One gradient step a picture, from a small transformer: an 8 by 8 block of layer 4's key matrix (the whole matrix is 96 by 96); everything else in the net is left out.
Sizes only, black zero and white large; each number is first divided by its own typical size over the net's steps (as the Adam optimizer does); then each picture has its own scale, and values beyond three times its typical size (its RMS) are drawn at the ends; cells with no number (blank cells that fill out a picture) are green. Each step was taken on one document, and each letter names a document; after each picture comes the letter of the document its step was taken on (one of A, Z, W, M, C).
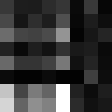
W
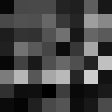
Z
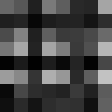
Z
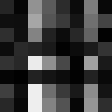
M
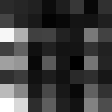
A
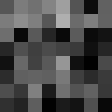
W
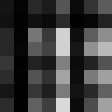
Z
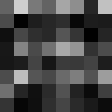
A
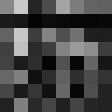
A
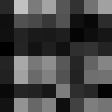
W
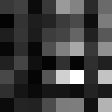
Z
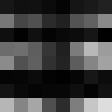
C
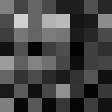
W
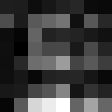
C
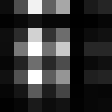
Z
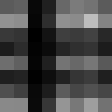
M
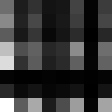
C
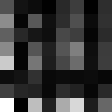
C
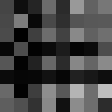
M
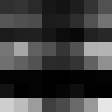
C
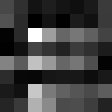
A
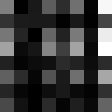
Z
